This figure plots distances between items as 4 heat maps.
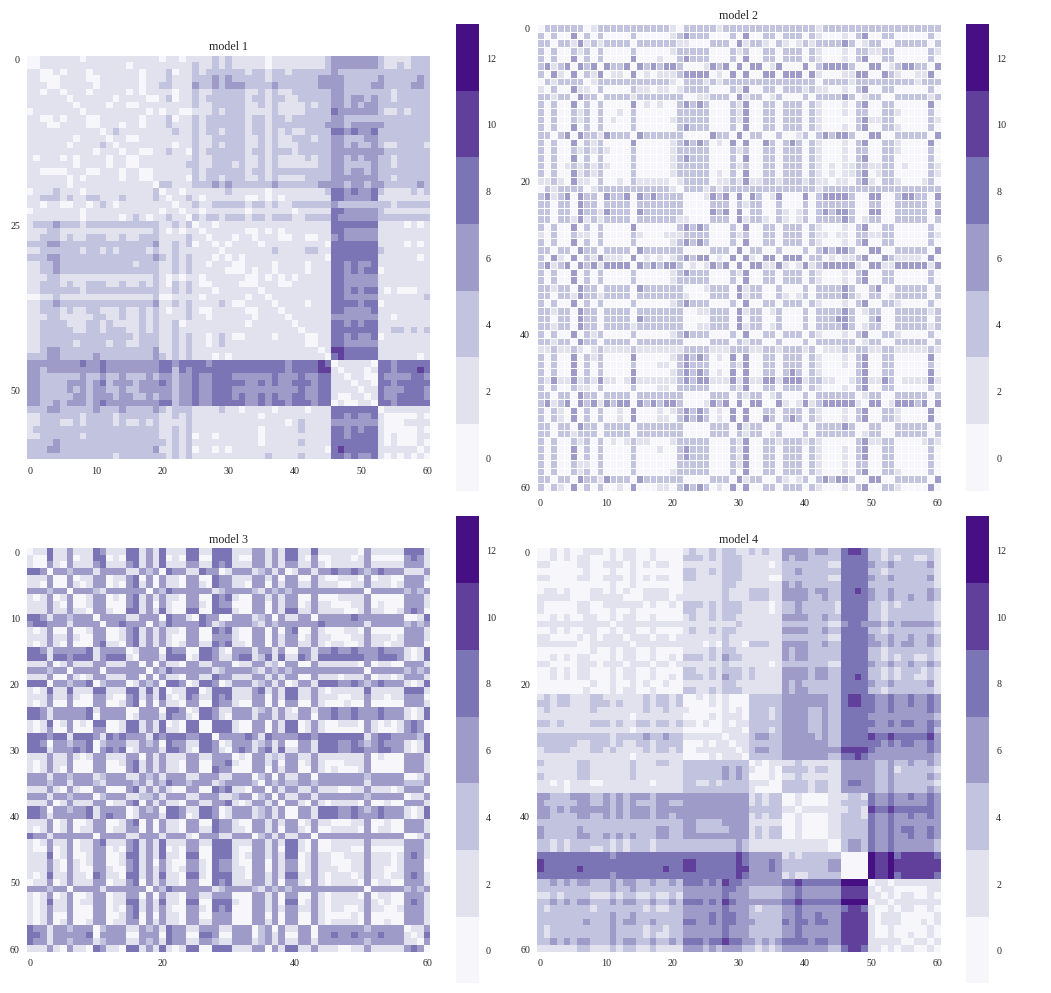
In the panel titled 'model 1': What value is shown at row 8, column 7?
2
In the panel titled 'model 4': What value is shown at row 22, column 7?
2
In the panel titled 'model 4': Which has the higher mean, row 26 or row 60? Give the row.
26
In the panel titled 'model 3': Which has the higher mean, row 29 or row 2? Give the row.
29
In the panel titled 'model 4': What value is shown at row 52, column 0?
2
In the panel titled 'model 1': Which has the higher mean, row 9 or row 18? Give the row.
9
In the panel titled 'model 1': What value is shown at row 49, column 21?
6
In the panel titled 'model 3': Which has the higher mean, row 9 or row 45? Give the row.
9
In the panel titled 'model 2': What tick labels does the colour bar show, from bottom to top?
0, 2, 4, 6, 8, 10, 12
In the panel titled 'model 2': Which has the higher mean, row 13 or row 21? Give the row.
21
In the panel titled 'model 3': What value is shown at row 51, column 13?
6
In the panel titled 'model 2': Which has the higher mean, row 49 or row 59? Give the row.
49
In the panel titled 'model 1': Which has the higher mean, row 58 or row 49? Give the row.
49
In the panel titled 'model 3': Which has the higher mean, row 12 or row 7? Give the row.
7
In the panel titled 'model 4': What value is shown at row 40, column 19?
6
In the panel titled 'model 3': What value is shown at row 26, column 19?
2
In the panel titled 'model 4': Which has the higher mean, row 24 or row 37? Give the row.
37
